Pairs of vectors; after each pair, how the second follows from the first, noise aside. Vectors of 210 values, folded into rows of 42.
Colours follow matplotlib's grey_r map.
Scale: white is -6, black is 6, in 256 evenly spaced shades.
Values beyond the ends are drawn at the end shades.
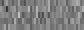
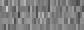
negated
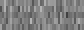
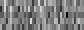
scaled up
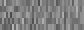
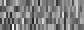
scaled up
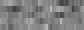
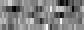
scaled up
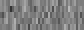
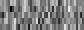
scaled up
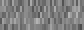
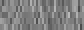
sign-scrambled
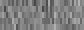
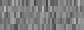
sign-scrambled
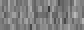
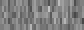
negated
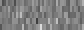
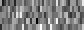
scaled up
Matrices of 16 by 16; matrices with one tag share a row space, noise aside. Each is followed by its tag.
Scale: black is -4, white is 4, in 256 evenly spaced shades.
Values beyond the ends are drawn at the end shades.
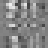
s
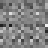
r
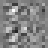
s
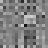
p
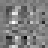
s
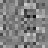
p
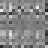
r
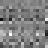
r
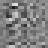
s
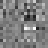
p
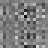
p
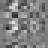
s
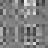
p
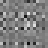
p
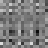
r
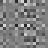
p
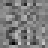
s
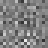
p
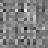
p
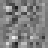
s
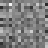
r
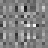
p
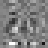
s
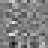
s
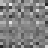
r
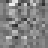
s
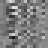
s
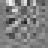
s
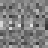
r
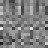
r
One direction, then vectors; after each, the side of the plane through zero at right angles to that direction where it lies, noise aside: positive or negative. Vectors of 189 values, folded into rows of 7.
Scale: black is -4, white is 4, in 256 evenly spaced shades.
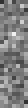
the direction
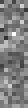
positive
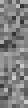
negative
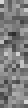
negative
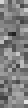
negative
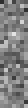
positive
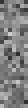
positive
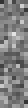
positive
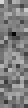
negative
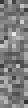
positive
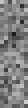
negative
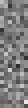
negative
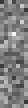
positive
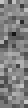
negative
